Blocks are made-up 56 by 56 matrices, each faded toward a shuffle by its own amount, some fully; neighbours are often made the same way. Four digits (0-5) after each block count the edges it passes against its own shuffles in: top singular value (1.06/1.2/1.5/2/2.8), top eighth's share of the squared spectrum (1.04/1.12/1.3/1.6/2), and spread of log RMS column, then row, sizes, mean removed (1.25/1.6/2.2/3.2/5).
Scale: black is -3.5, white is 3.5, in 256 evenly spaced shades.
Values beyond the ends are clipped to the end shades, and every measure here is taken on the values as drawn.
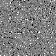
3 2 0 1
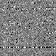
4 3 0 2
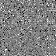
3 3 1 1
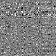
4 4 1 2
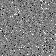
0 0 0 0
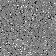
1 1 0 0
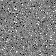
0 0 0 0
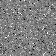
0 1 0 1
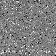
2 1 0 0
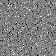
1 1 0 0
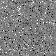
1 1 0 0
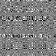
4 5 2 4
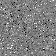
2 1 0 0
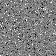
0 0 0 0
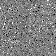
2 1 0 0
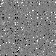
3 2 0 1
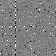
4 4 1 1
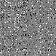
3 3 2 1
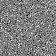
0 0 0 0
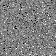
0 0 0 0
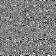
3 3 2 3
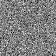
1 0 0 0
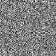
3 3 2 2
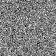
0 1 0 0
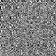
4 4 2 2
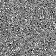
2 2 0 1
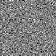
3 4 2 2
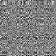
4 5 3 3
